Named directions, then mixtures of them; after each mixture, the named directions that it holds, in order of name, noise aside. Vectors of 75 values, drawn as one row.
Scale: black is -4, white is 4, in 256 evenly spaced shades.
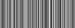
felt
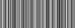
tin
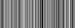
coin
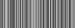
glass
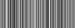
felt, glass, tin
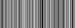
coin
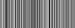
felt, glass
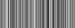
coin, glass, tin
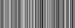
coin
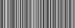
glass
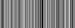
coin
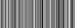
coin, tin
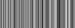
coin, felt, tin
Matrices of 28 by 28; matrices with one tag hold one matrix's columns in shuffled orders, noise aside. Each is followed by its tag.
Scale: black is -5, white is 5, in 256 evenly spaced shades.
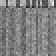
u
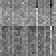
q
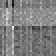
q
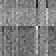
q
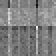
q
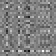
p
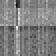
q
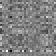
p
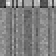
u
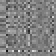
p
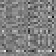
p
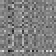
p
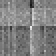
q
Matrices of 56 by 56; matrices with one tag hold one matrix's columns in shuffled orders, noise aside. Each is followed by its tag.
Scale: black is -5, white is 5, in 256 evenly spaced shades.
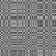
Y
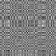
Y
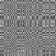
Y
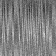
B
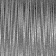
B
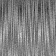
B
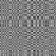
Y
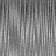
B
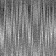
B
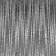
B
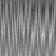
B
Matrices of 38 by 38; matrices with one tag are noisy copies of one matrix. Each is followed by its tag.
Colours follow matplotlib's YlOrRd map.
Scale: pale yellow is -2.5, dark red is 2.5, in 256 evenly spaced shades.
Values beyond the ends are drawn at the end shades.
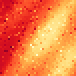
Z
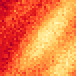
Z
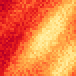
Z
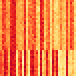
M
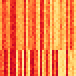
M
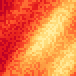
Z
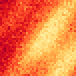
Z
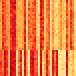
M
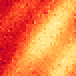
Z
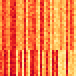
M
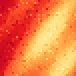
Z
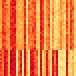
M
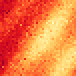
Z
